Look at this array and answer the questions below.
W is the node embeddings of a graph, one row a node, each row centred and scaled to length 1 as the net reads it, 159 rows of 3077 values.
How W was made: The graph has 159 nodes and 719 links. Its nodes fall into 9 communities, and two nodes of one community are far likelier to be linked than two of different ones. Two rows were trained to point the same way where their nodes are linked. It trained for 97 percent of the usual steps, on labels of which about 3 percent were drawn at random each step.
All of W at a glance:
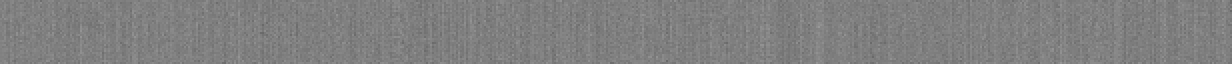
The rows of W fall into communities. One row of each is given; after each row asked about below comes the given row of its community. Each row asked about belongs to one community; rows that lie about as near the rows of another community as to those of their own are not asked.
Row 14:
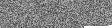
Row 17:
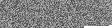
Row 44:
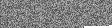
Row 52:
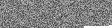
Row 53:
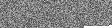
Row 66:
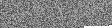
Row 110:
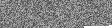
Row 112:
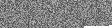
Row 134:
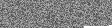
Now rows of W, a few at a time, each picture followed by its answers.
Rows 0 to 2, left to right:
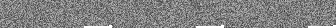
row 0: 110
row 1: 110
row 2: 53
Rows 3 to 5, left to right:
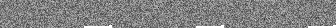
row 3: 17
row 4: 112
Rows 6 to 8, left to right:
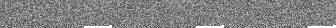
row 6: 66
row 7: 52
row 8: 17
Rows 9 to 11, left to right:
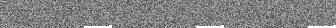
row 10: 112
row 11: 134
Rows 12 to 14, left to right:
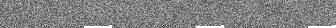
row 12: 66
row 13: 53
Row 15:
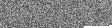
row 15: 112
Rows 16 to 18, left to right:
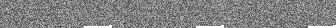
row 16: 17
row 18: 134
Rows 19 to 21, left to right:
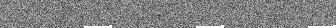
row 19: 53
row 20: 134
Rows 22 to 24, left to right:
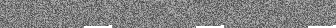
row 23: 14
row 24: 14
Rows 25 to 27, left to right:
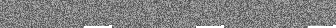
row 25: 112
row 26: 44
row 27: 17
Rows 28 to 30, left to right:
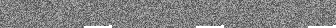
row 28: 110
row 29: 17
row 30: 112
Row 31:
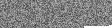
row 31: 44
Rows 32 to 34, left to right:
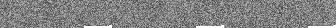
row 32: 53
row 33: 14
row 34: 14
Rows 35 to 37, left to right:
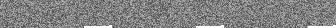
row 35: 52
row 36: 14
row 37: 112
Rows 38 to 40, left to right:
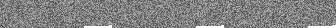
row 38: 52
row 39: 112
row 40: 52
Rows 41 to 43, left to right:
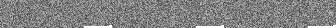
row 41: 134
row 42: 66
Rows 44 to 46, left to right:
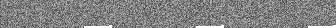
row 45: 110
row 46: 134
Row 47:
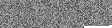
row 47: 17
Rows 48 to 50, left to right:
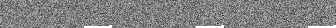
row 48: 17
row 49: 66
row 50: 44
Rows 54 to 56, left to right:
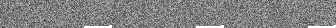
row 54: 66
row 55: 66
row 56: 52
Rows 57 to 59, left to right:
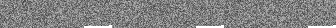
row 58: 14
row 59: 66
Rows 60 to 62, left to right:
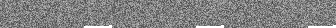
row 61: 66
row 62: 14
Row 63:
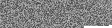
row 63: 17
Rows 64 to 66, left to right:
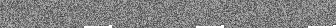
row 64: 17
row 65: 112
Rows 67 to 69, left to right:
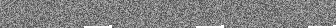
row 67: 110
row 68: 44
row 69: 14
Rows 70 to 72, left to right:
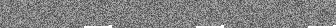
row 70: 52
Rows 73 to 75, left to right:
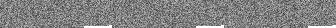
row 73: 134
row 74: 14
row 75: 134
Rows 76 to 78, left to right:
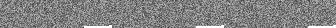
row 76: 112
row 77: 134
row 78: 112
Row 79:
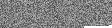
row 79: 52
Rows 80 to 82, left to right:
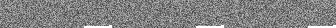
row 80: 110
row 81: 14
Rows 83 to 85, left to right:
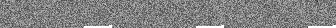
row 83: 112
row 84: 14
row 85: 14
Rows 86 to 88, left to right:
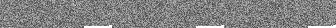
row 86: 14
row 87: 110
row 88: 14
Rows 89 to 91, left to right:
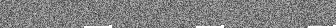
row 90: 112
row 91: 17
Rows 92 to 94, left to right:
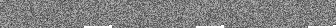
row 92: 134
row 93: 112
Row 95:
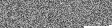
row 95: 52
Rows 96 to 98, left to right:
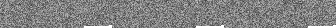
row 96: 112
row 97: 53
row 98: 134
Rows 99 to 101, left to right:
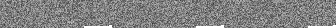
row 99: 44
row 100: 52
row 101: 134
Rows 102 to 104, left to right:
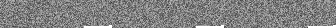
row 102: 112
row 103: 17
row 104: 44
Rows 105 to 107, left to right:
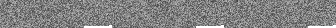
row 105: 134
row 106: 52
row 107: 52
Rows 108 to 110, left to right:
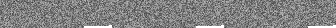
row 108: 17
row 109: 134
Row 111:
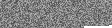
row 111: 112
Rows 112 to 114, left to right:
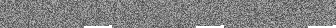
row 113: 134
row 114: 17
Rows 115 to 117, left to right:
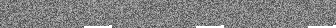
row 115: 66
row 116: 134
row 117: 112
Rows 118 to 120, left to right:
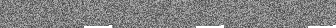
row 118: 66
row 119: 14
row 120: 52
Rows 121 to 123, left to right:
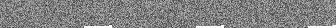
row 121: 44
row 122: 134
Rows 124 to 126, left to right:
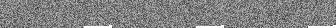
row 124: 110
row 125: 17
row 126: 44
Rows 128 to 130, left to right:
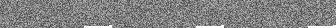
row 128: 134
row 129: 112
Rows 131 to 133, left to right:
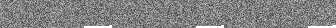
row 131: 110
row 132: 66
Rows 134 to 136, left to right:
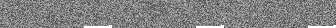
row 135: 14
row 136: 53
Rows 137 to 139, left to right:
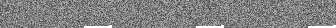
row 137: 66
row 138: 110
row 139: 110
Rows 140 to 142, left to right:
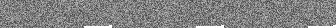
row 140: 110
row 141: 110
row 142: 44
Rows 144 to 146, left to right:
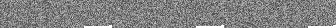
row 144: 44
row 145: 17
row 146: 66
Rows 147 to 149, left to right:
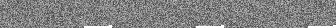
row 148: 110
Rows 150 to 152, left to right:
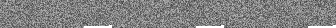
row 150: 112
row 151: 17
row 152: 14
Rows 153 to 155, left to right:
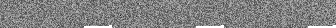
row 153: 14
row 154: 52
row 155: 66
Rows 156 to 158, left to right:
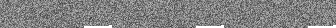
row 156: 134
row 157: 134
